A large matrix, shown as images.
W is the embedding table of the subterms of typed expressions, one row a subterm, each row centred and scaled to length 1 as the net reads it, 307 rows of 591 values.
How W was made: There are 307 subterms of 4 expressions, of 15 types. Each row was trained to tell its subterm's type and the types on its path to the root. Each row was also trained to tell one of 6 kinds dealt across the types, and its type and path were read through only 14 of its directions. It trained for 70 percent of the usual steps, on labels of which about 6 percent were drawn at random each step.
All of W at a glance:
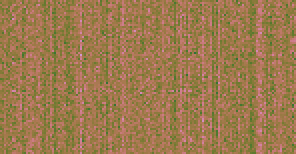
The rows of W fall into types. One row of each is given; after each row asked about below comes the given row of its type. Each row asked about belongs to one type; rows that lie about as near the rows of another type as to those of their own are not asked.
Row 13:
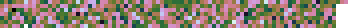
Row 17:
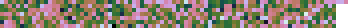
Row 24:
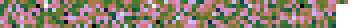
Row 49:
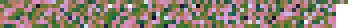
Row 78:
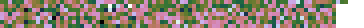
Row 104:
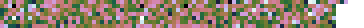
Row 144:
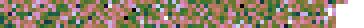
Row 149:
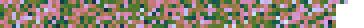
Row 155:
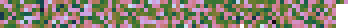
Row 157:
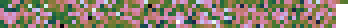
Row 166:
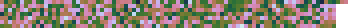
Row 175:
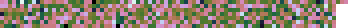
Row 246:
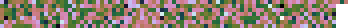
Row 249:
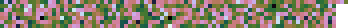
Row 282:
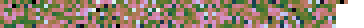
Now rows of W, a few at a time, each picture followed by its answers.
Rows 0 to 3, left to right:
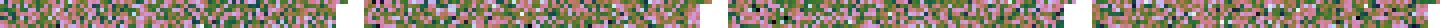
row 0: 155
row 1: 49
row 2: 246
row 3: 13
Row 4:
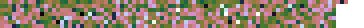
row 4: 246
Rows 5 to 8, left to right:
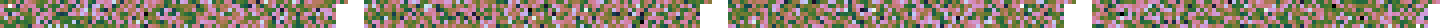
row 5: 13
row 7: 246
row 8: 249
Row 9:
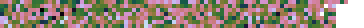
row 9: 17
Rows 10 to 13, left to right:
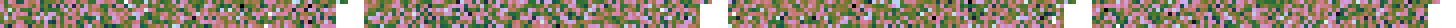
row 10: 78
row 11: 149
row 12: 78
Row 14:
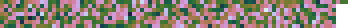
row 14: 144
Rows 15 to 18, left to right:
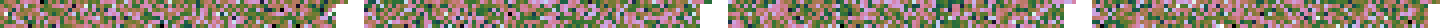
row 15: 78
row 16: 24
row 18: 104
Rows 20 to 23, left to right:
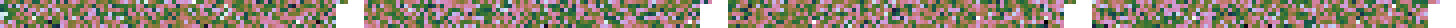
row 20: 24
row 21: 166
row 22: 157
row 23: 149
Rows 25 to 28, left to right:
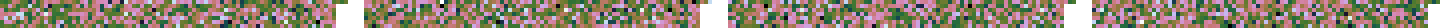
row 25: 157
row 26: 144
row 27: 155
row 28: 24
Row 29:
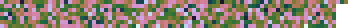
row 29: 155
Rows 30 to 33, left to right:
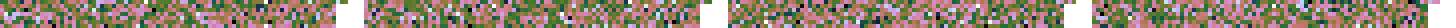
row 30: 78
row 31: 78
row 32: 175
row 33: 104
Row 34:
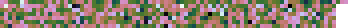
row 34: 249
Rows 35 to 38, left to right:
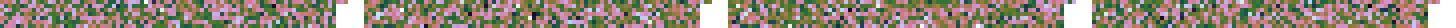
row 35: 166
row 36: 155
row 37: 246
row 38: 246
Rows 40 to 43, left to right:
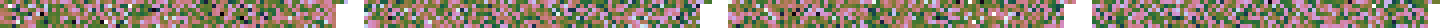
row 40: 157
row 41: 24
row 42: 249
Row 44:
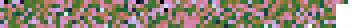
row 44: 175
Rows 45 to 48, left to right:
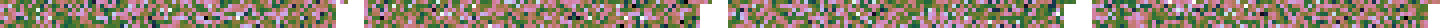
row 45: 175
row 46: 175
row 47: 78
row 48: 104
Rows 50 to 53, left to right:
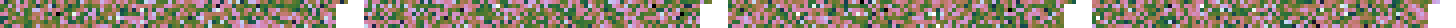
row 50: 282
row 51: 166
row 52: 24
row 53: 13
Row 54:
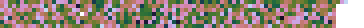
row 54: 249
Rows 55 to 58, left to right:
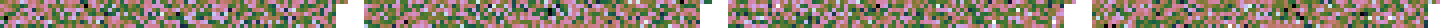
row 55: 166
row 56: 13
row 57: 149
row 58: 149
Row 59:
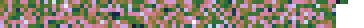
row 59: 24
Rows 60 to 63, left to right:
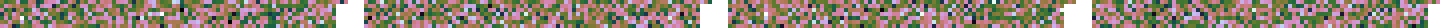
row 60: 13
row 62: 78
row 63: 13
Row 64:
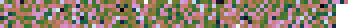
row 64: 144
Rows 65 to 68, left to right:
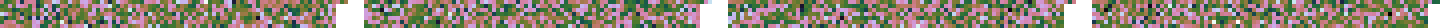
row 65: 13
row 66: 157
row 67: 24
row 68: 24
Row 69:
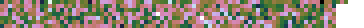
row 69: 282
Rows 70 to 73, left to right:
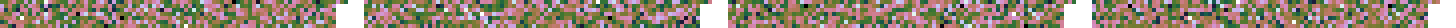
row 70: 13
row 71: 166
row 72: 175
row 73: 166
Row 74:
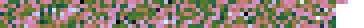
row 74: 246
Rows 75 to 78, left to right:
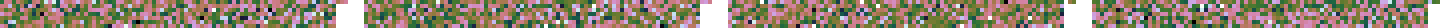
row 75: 104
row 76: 149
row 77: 49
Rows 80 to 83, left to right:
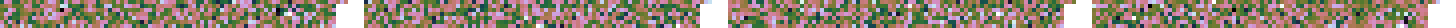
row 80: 17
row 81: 17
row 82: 249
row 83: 144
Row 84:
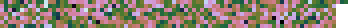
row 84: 166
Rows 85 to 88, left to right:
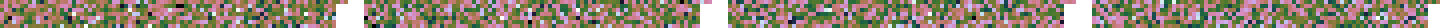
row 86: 104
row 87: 144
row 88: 49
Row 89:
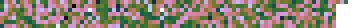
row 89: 249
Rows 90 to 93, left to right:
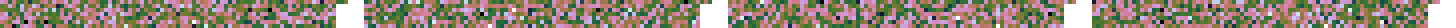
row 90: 24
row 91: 104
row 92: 144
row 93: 282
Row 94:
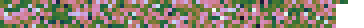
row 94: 157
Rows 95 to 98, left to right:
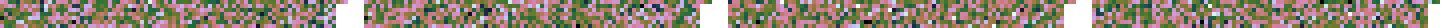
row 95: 155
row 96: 249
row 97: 104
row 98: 24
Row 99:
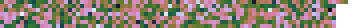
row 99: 249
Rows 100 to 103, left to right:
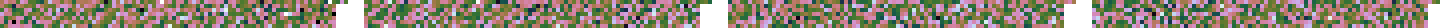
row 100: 49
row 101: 49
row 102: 149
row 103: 17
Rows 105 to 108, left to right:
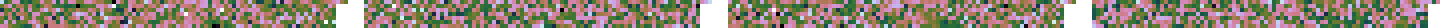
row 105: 175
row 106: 166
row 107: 175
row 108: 155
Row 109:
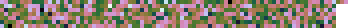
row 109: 155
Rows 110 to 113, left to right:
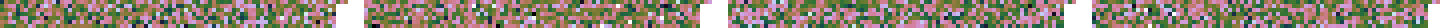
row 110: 157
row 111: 104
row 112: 24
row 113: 13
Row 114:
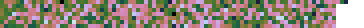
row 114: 155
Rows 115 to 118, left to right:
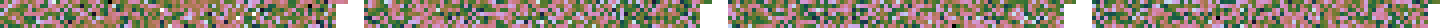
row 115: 144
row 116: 155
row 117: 282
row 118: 282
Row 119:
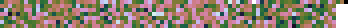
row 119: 282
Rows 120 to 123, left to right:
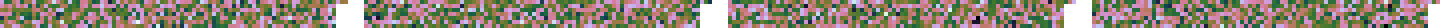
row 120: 13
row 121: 149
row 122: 282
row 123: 17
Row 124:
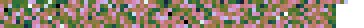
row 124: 246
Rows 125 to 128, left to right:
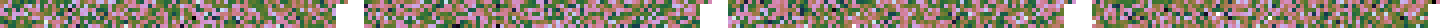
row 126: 13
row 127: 17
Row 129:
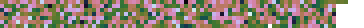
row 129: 166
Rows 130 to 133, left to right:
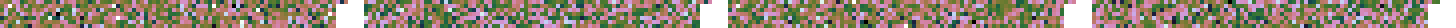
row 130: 144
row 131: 149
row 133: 249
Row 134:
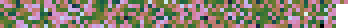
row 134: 155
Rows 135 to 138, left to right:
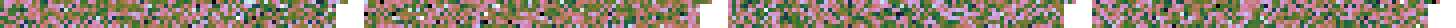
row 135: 155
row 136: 78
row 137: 166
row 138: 49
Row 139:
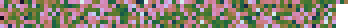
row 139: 166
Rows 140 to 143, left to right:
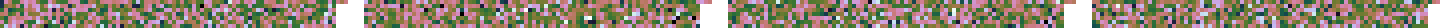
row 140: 149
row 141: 104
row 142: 246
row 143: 13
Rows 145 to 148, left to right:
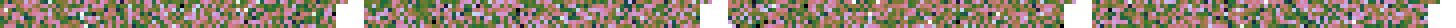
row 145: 13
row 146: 246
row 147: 104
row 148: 166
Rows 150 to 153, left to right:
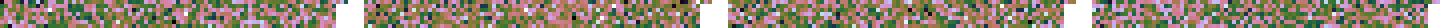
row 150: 249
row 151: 175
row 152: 49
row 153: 166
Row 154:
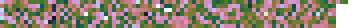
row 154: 149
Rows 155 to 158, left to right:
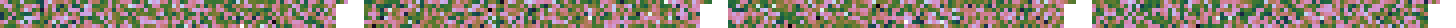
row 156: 157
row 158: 246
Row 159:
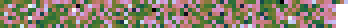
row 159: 157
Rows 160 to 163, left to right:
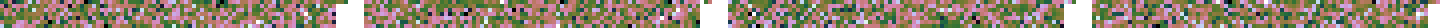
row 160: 78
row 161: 24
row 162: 175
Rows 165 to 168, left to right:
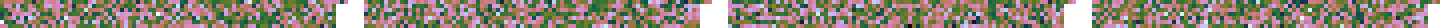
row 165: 155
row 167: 282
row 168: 78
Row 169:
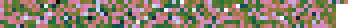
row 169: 149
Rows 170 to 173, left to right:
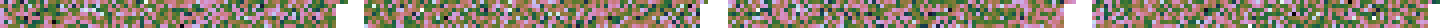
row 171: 246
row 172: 149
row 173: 49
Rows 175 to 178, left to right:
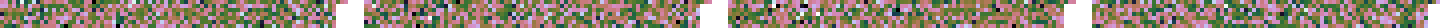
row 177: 104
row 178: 249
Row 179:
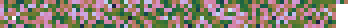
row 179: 166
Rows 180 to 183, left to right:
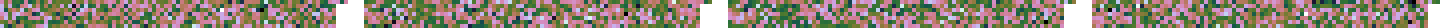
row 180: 282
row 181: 157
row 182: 157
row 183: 24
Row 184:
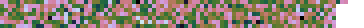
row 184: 249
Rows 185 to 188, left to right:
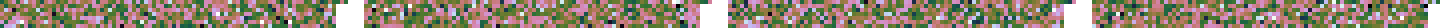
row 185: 166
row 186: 157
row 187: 78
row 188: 175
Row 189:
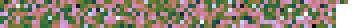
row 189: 144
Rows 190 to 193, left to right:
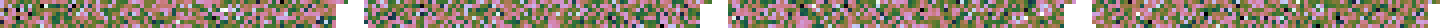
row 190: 175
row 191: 175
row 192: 17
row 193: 49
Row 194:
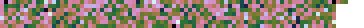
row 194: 166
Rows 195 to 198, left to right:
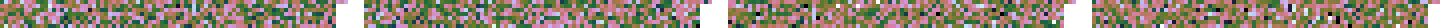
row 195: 149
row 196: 246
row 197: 175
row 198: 104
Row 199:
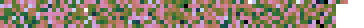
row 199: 104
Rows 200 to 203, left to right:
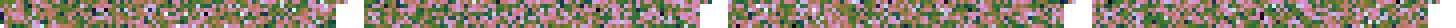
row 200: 13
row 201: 157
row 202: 166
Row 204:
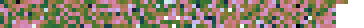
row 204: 78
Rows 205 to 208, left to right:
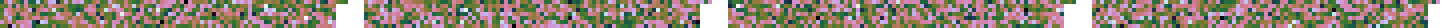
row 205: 249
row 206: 155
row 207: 157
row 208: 166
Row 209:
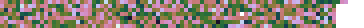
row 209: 166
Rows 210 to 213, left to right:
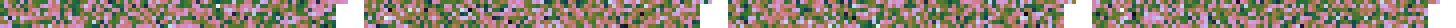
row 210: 17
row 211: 246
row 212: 17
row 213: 155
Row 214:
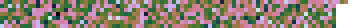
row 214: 246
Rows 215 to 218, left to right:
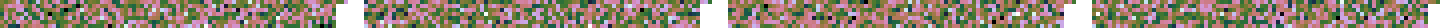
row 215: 13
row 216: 149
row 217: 49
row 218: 144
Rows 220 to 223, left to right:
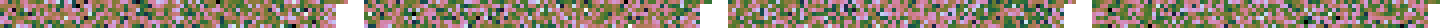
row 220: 49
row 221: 78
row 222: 282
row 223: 157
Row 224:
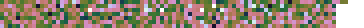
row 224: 144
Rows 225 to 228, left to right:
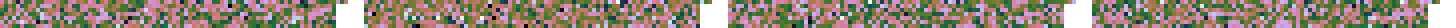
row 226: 78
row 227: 166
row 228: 24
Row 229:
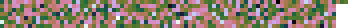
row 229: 144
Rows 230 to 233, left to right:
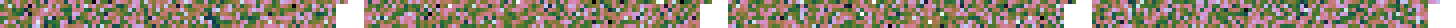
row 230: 149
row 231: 49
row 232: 144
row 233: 246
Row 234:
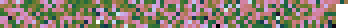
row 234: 175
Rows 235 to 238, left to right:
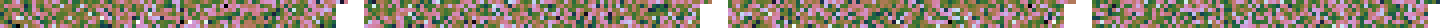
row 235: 13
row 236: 246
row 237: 249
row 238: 157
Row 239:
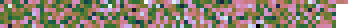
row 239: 246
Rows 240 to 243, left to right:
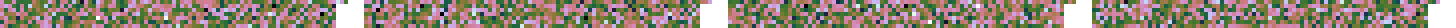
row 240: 175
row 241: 24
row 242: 157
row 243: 104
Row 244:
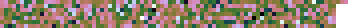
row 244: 104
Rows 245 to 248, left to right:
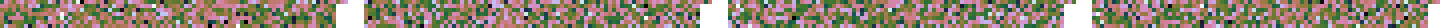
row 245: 104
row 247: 249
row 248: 104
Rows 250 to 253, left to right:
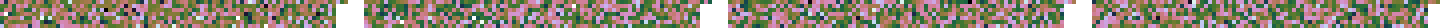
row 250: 78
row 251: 175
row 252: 17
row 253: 166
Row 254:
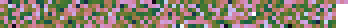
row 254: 246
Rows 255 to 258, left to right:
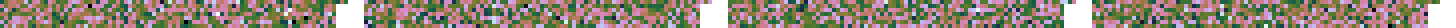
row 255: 166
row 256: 282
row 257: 13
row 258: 78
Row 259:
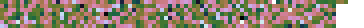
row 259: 166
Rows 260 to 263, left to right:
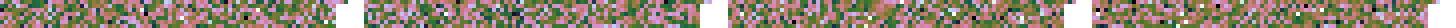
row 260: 175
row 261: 13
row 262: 49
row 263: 49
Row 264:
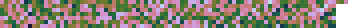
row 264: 175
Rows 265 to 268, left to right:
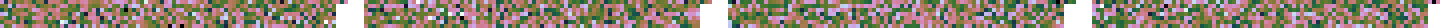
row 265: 282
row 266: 13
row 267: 282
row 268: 282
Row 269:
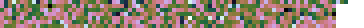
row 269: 49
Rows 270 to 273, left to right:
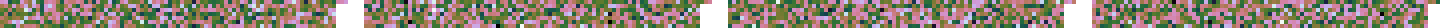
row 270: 149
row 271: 24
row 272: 246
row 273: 175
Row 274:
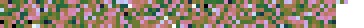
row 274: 246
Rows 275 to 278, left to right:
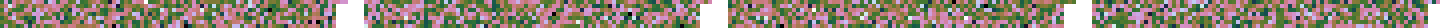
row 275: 144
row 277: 78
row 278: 282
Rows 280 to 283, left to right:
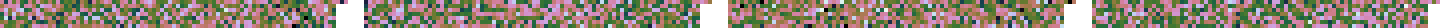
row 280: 282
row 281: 155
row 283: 149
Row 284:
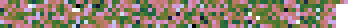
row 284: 249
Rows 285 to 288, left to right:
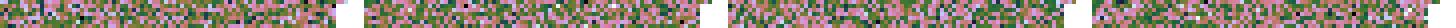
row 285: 149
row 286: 157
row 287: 24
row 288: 157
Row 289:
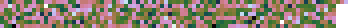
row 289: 104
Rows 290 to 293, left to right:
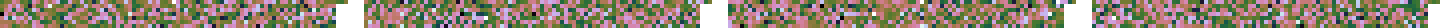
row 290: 13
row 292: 24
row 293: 24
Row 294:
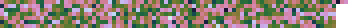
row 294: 13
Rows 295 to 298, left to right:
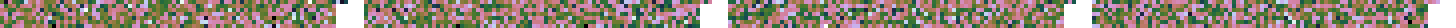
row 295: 78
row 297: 104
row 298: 104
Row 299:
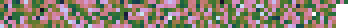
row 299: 17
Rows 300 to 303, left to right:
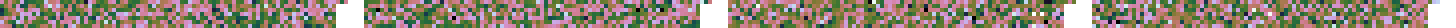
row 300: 155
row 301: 13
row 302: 49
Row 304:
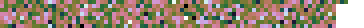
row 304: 49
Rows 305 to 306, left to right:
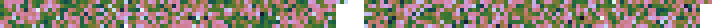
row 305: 155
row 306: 13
